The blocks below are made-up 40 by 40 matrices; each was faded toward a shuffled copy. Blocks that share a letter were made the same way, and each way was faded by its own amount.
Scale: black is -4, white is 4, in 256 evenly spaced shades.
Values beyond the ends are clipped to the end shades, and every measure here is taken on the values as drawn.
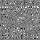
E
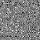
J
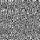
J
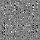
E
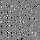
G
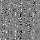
G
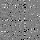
G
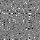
G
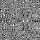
J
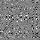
E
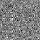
J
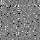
G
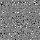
E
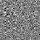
J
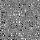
E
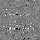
G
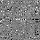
E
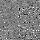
E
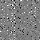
G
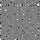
G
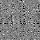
E
